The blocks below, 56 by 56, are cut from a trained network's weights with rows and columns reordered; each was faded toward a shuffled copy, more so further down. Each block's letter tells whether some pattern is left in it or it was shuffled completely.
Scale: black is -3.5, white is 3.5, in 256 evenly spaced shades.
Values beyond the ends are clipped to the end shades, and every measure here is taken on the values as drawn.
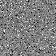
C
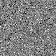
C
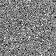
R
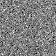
R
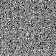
C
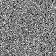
C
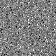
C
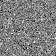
C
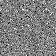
R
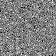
R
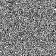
C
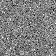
R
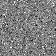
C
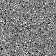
C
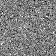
R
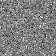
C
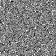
C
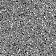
R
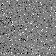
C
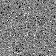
R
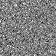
R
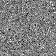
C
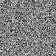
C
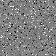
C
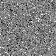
R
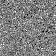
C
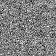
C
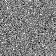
R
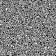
R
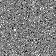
C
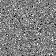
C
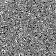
R
